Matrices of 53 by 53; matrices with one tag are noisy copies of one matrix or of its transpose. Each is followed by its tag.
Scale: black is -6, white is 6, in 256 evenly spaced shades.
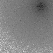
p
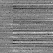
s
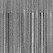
s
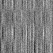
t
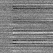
s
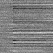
s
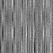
t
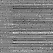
s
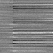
s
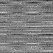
t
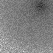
p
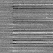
s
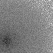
p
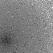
p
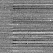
s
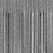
s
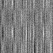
t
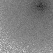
p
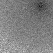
p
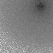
p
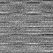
t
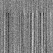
s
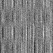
t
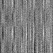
t
